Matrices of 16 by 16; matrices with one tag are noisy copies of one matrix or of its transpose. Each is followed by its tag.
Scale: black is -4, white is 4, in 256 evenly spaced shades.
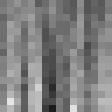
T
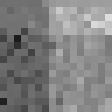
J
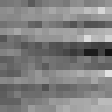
T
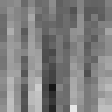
T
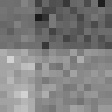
J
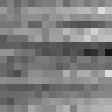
T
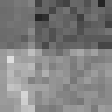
J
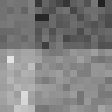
J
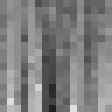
T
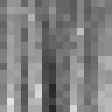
T
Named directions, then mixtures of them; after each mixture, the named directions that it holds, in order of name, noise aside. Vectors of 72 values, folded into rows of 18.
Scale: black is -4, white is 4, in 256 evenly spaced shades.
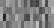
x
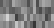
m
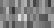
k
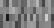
k, m, x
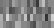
k, m, x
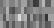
k, x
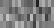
m, x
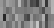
x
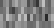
k, m, x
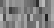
k, m, x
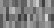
k, m, x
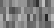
k, m, x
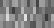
k, m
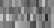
k, m, x
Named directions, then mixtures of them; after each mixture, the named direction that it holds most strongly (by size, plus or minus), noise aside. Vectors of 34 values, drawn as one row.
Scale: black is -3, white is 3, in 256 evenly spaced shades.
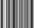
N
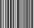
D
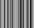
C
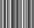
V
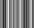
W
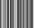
D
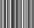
V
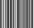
D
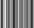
N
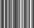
C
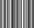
V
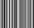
D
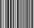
D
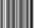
N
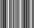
W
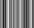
W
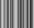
C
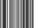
W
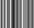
V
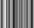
N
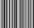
D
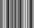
W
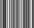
W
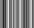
W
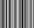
V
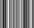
W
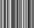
V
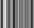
N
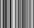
N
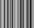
C
